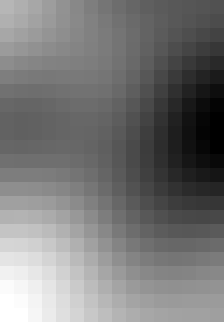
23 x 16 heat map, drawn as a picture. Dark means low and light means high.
Lone odd cells: none. Ninth with the lowest average: middle right. Slope: up to the bottom left. Ninth with the highest average: bottom left.
